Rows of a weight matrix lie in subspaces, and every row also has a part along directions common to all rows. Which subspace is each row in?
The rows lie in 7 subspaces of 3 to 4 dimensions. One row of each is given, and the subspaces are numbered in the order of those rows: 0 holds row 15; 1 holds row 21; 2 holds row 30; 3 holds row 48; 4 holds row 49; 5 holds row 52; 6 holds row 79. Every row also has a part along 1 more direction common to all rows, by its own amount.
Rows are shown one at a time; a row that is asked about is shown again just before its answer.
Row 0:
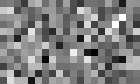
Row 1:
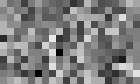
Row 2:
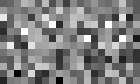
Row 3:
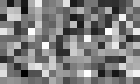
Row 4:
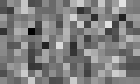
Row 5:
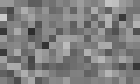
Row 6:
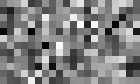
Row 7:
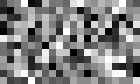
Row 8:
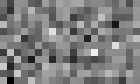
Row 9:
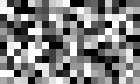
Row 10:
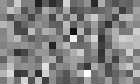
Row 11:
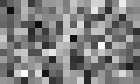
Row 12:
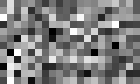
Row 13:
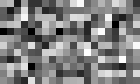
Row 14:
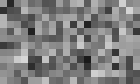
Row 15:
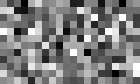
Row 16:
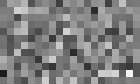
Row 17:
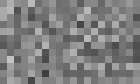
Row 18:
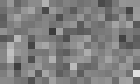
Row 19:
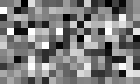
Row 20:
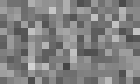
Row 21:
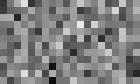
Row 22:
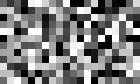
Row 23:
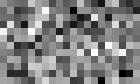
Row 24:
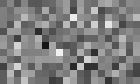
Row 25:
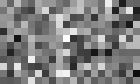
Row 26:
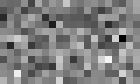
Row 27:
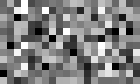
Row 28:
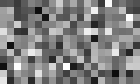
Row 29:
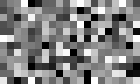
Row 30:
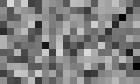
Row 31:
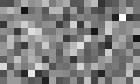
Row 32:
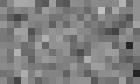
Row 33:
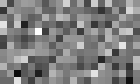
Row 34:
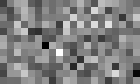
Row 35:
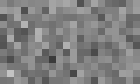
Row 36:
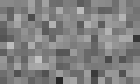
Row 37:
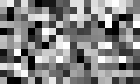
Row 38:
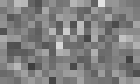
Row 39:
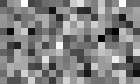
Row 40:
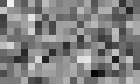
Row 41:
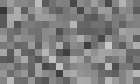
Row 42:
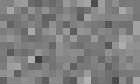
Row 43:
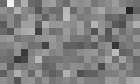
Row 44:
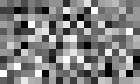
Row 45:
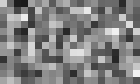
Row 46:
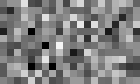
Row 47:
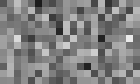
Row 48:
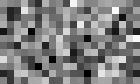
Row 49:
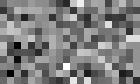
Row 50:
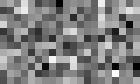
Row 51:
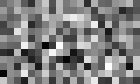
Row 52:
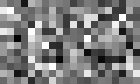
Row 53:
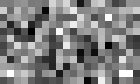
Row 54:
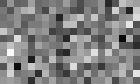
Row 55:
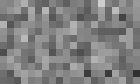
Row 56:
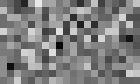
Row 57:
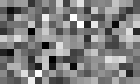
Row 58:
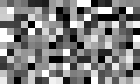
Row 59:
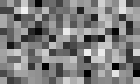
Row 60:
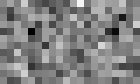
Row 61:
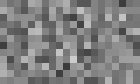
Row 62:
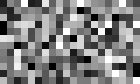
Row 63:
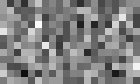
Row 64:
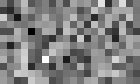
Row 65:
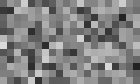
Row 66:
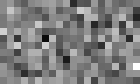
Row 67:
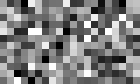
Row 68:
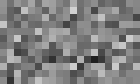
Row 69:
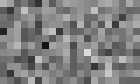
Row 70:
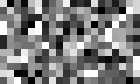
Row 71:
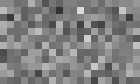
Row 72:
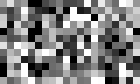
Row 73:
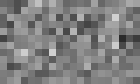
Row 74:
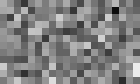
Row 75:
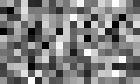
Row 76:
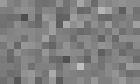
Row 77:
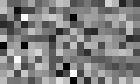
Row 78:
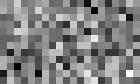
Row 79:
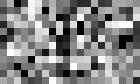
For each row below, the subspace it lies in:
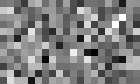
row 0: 3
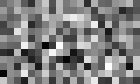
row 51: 0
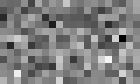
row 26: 5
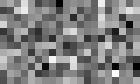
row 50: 0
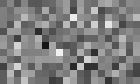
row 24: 3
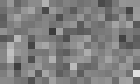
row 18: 6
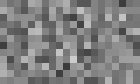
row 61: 4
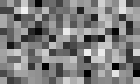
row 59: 0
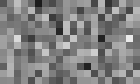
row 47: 6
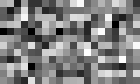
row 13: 1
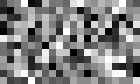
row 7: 5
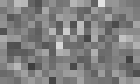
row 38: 6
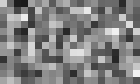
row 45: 1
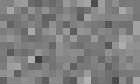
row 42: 6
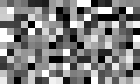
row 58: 5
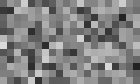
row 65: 3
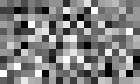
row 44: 0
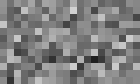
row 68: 3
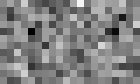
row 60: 1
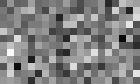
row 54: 6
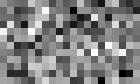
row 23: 4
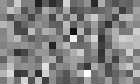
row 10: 6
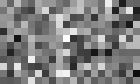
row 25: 6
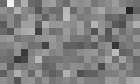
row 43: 2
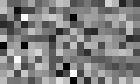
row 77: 4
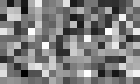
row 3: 3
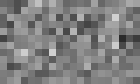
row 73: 6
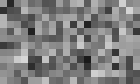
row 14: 2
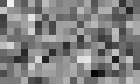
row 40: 2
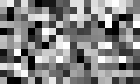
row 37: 1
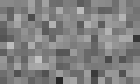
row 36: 5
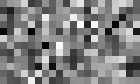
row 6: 0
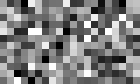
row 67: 2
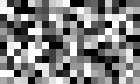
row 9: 4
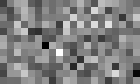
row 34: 3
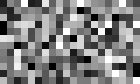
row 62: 5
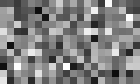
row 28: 0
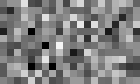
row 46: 0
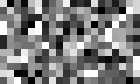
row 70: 2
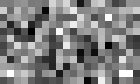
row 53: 4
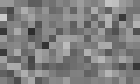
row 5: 1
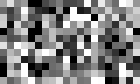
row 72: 4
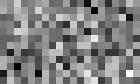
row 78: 0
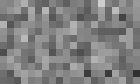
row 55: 1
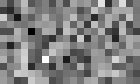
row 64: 2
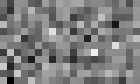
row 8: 3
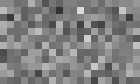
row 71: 1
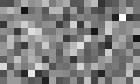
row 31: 5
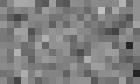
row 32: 1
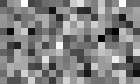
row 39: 1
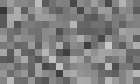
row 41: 3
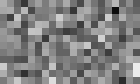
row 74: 1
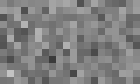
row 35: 4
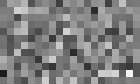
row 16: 0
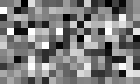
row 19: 2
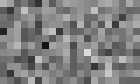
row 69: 1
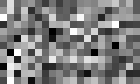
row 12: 3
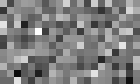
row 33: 2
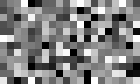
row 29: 5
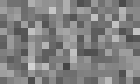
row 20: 4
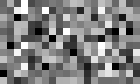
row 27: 0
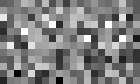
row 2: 5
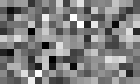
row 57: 0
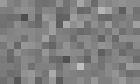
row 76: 5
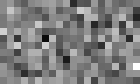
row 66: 2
